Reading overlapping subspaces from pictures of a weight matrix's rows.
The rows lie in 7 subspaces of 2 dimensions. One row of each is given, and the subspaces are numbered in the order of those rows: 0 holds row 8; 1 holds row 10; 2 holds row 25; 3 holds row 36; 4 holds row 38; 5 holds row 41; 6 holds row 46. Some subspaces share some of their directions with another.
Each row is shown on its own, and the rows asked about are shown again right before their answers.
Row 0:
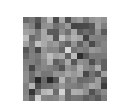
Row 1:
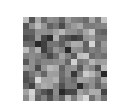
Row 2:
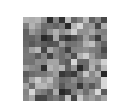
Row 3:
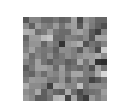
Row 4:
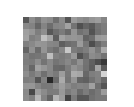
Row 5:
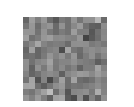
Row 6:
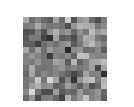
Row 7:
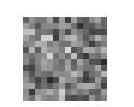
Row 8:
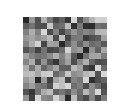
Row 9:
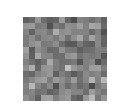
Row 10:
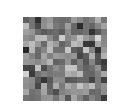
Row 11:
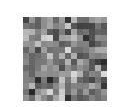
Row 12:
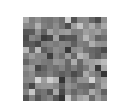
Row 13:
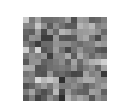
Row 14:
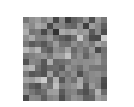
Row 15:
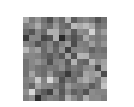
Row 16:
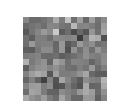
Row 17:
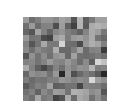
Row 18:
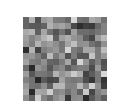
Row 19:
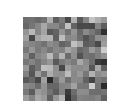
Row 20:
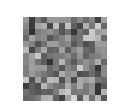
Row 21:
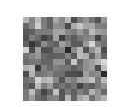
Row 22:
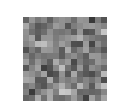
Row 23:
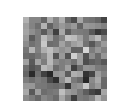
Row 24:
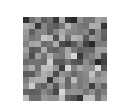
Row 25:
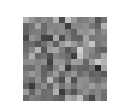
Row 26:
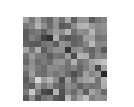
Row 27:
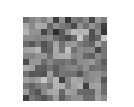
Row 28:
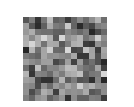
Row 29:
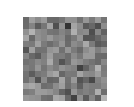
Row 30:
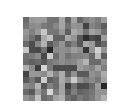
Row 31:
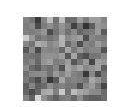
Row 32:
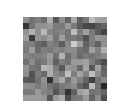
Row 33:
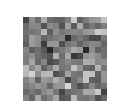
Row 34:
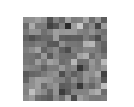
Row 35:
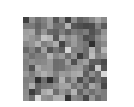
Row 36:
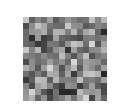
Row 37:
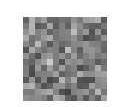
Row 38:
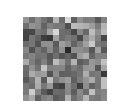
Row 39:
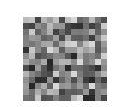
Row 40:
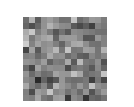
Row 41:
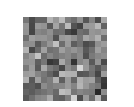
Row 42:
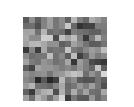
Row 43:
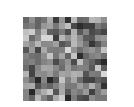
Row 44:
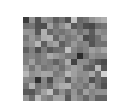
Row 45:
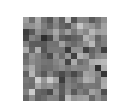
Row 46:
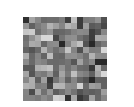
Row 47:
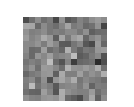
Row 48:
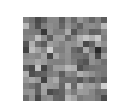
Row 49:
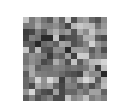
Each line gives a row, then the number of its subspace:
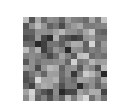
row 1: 3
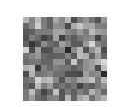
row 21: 1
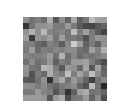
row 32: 3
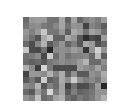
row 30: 1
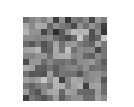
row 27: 4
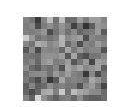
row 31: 6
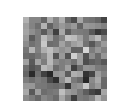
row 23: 0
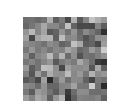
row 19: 3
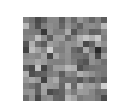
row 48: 1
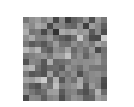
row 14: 4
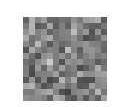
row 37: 5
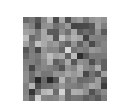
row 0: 6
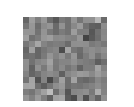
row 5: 5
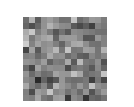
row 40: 2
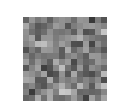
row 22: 3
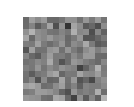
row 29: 5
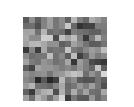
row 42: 4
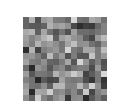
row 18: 2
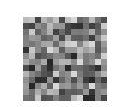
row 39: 2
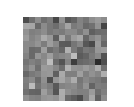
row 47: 2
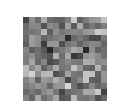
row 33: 0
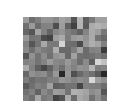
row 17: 6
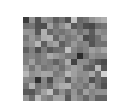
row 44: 0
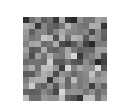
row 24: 2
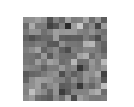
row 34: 5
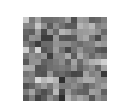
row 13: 4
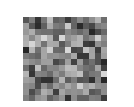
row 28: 1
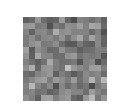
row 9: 2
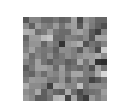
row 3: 6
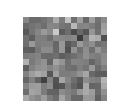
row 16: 4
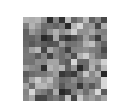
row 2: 5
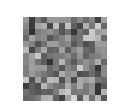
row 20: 5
